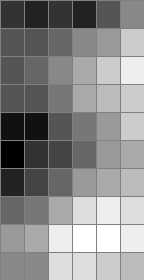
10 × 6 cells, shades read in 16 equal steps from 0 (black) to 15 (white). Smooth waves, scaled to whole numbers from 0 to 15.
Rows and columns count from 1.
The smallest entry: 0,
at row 6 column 1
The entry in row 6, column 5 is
9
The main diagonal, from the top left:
3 5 8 10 9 10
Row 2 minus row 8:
-1 -2 -4 -5 -5 -1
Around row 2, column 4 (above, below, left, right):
2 10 6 9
